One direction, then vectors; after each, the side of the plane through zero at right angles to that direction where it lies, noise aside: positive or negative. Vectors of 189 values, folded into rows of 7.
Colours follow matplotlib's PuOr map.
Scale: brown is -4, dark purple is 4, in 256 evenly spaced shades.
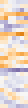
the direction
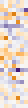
positive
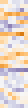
positive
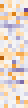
positive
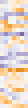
negative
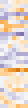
negative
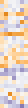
positive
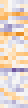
positive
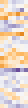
positive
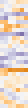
negative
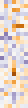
negative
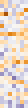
positive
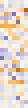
negative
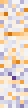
positive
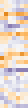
positive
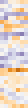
negative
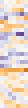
negative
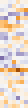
negative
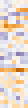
negative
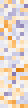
negative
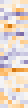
negative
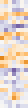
positive
